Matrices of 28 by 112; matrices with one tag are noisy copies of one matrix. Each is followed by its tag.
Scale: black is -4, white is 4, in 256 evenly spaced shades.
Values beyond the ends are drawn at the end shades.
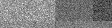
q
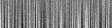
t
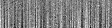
t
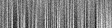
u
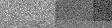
q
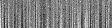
t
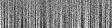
t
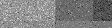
q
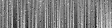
u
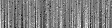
t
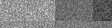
q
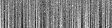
t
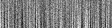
t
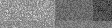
q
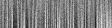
u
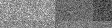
q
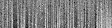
u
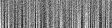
t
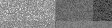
q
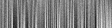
u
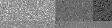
q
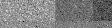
q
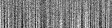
t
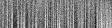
u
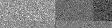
q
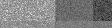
q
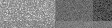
q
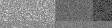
q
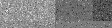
q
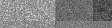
q
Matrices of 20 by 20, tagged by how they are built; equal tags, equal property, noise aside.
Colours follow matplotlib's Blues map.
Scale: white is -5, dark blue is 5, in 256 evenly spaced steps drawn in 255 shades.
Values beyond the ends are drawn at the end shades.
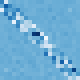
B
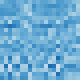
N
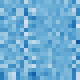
N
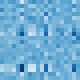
N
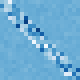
B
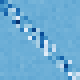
B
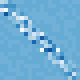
B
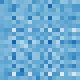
N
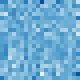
N
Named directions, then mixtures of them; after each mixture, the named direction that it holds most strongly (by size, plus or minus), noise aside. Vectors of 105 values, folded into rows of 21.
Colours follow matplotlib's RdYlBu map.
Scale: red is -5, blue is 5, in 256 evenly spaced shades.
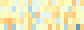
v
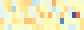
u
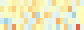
v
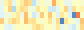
u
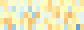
v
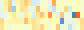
u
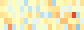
v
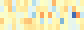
u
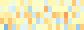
v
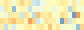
u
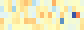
u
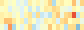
v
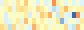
u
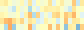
v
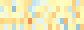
v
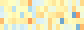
u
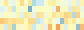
v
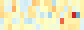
u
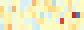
u
